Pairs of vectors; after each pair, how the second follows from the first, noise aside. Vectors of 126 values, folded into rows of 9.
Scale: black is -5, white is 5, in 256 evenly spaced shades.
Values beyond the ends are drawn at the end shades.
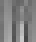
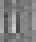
wrapped around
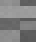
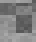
wrapped around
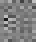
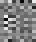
scaled up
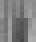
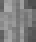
wrapped around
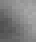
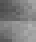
wrapped around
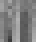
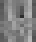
wrapped around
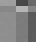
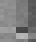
wrapped around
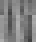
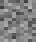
shuffled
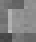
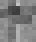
wrapped around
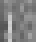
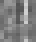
wrapped around
